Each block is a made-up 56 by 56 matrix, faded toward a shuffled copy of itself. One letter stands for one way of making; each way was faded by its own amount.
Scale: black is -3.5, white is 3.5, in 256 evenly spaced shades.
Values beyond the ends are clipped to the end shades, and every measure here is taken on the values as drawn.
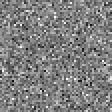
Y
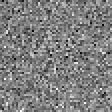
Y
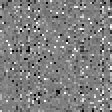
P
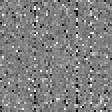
P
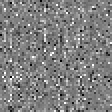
P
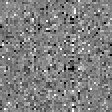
P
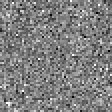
Y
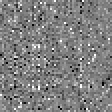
P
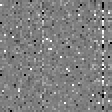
P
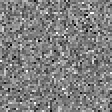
Y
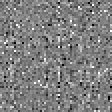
P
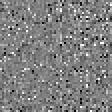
P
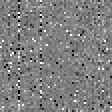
P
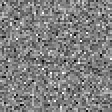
Y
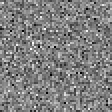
Y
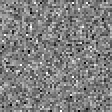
Y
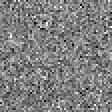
Y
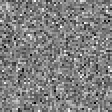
Y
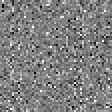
P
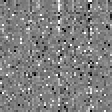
P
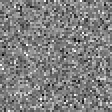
Y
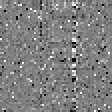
P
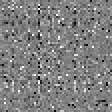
P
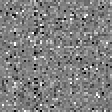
P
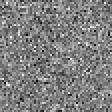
Y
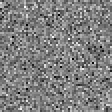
Y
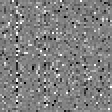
P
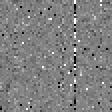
P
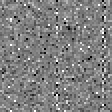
P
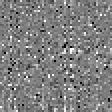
P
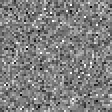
Y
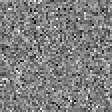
Y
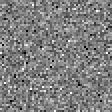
Y
